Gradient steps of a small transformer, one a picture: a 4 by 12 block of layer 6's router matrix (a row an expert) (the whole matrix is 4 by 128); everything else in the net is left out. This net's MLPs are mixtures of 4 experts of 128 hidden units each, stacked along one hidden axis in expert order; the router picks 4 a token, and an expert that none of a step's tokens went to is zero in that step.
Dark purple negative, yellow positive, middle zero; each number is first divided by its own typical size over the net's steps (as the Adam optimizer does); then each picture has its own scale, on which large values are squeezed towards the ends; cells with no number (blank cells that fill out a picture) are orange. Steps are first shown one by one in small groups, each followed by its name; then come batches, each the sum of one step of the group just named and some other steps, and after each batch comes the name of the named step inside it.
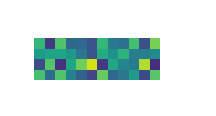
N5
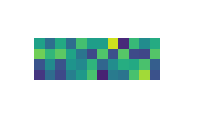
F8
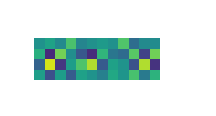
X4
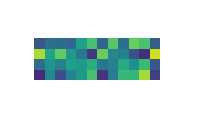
F8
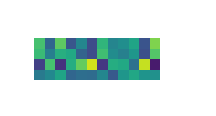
N5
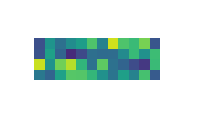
F8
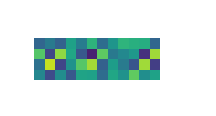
X4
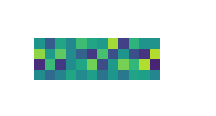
F8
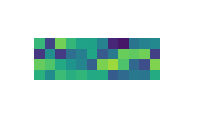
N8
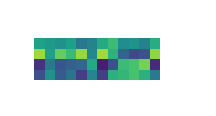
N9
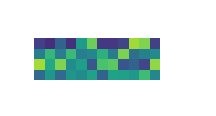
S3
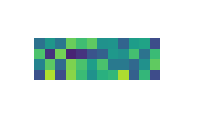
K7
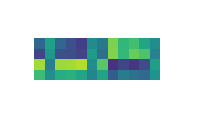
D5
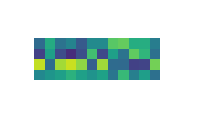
D5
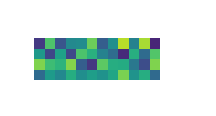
N9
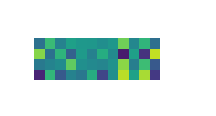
N9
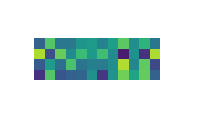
N9
